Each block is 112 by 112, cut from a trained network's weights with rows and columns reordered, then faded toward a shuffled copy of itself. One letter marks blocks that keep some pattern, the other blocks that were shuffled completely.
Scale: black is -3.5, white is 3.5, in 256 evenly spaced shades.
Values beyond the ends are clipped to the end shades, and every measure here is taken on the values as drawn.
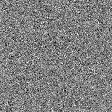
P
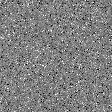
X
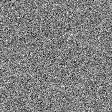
X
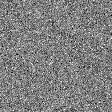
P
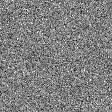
X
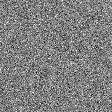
P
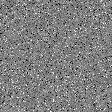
X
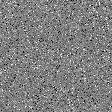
X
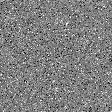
X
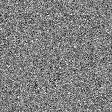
X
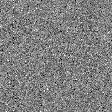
P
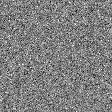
X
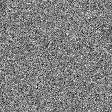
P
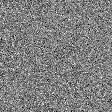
X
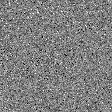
P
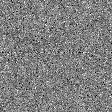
P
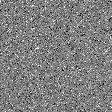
P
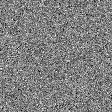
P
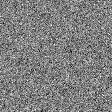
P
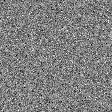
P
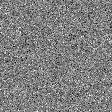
X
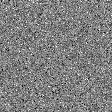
X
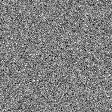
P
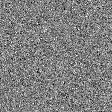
X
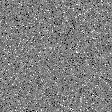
X
